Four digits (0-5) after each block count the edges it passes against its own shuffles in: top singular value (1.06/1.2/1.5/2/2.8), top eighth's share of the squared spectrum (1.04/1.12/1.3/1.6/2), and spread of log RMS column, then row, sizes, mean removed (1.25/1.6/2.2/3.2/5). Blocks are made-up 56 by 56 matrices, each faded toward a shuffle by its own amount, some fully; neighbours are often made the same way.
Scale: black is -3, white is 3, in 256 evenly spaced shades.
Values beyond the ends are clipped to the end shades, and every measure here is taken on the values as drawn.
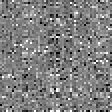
4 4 2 2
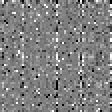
4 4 2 2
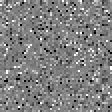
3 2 0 0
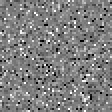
1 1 0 0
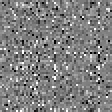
4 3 2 1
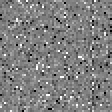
2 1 0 0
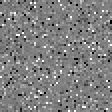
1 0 0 0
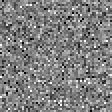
1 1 0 0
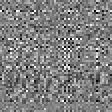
4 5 3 3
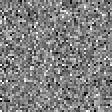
2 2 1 1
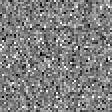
1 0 0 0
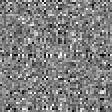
4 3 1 2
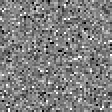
0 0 0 0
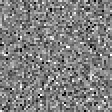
0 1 0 0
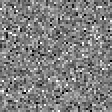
0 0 0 0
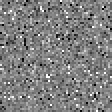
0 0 0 0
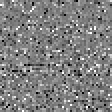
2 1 0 2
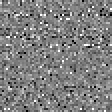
2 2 0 2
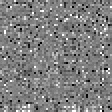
3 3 1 1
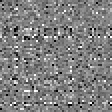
4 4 2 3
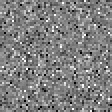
2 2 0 0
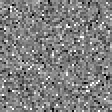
0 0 0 0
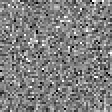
2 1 0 0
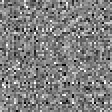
4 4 2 2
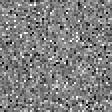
0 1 0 0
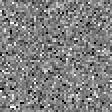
2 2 0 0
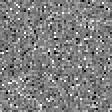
0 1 0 1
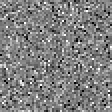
0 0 0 0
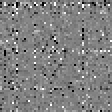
2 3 2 2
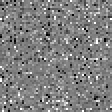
1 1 1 1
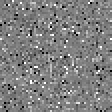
1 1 1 1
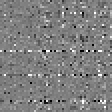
3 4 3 3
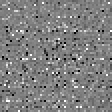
2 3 2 2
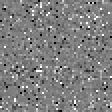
0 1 0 0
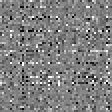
2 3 3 3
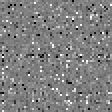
1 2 1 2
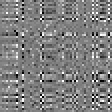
5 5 4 4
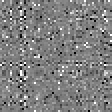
4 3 2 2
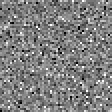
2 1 0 0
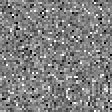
2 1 0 0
